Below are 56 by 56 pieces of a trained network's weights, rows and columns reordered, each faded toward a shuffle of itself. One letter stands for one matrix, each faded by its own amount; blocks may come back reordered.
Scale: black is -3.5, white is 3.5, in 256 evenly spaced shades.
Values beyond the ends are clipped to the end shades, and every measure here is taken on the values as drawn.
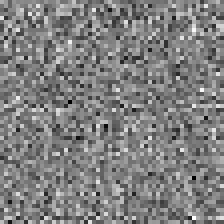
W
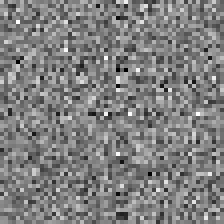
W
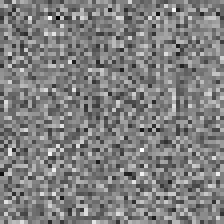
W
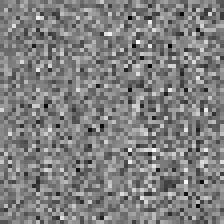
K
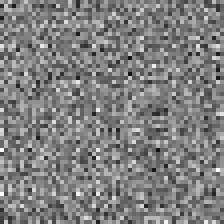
W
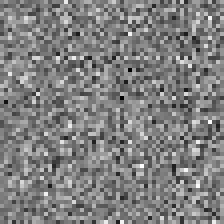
K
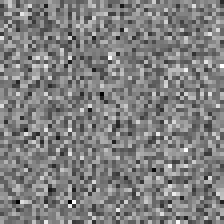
W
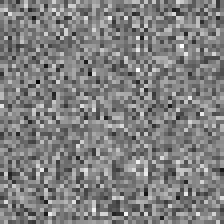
W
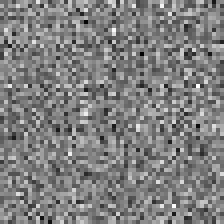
W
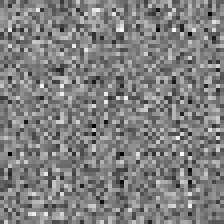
K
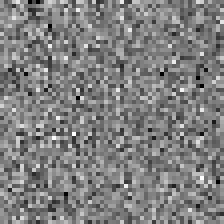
K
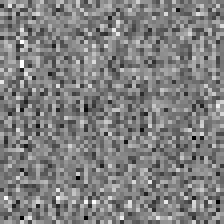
K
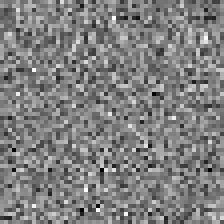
W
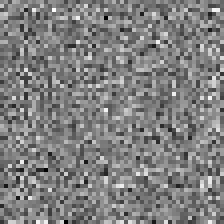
W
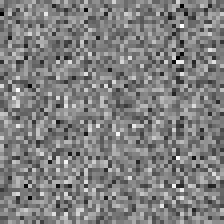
K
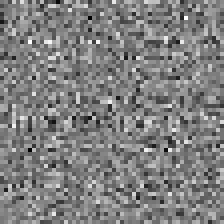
W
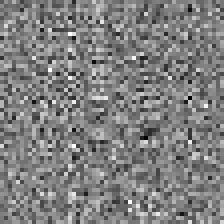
K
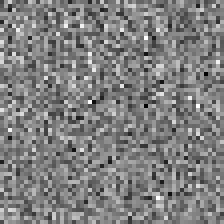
K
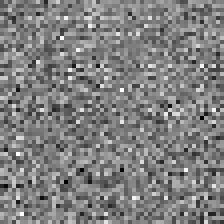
W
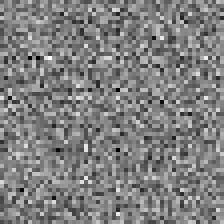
W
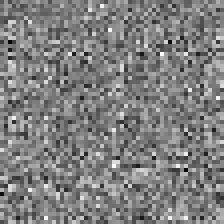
W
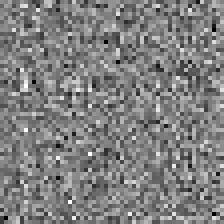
K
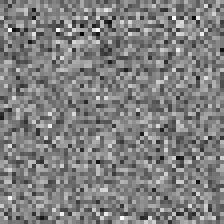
W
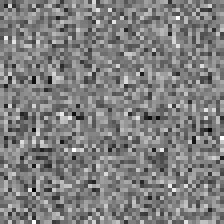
W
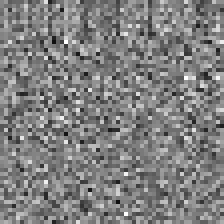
W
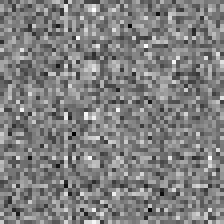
W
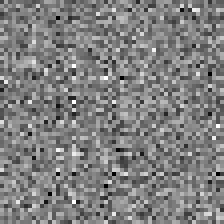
K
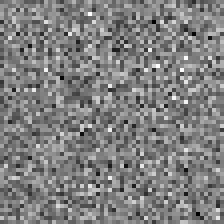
K
